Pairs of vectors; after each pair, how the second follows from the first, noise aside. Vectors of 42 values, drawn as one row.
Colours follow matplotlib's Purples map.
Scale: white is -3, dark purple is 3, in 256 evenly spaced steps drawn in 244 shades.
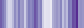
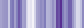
wrapped around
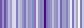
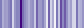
wrapped around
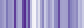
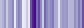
negated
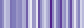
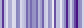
wrapped around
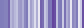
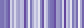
copied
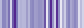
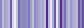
negated
